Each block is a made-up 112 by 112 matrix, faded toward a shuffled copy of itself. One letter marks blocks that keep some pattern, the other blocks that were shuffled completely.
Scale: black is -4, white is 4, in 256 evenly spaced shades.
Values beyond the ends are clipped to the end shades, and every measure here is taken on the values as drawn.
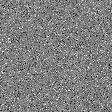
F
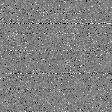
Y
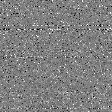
Y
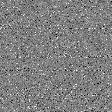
Y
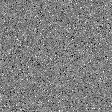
F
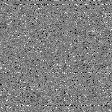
Y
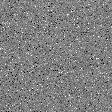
F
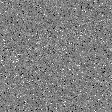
F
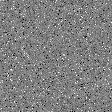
F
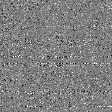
Y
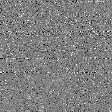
Y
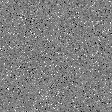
F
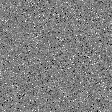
F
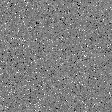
F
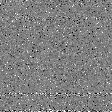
Y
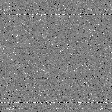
Y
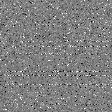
Y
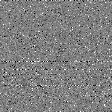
Y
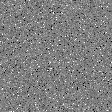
F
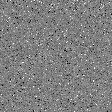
F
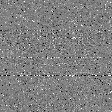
Y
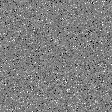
F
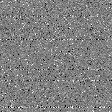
Y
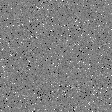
F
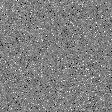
F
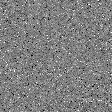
F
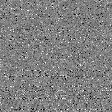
Y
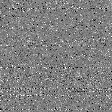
Y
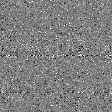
Y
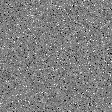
F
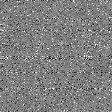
Y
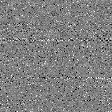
Y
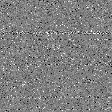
Y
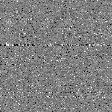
Y
